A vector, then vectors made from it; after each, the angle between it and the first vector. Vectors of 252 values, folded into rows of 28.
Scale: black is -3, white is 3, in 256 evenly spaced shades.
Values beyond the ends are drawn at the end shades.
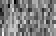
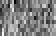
nearly parallel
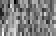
nearly parallel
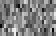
partly aligned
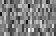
orthogonal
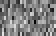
partly aligned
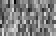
nearly parallel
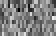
partly aligned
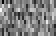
partly opposed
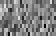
partly opposed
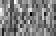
nearly opposite
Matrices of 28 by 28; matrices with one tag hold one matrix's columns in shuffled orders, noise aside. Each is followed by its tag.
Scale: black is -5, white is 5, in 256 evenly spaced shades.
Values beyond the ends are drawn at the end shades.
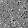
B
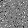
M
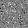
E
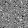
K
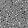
B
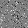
K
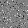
K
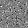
E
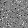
B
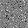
K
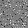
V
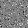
V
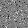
K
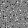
K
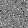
B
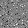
V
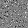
M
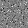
E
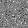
B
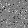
E
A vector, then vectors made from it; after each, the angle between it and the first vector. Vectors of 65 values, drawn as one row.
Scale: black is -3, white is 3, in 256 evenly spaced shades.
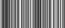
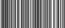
nearly parallel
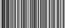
partly aligned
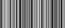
nearly opposite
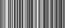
partly opposed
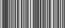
nearly parallel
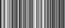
partly opposed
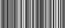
partly aligned
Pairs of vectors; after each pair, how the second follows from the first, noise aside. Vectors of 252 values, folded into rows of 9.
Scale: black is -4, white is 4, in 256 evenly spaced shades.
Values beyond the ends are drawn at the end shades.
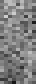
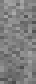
shrunk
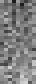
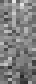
negated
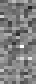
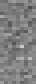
shrunk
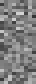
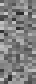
negated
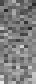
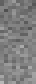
shrunk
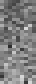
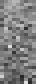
negated
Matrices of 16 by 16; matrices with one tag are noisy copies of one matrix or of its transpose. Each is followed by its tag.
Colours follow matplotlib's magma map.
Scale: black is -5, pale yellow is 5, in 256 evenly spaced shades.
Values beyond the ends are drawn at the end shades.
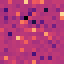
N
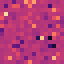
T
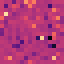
T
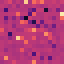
N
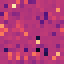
T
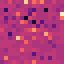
N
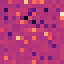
N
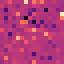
N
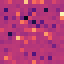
N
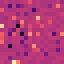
N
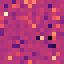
T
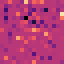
N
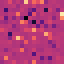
N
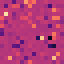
T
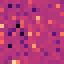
N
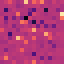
N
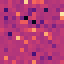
N
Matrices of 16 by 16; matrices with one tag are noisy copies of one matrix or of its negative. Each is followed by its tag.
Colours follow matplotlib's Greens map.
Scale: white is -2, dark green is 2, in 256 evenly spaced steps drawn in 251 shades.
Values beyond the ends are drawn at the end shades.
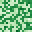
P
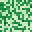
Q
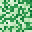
P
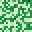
P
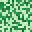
Q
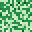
Q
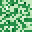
P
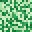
Q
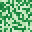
Q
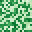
P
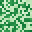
P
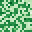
P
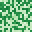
Q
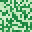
Q
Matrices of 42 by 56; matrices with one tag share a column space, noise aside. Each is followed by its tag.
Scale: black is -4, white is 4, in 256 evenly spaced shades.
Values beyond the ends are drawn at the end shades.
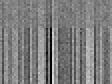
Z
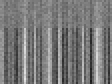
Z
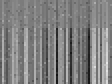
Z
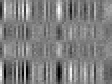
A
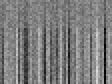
Z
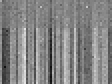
Z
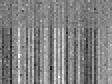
Z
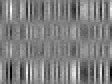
A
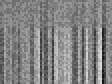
Z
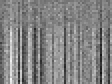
Z
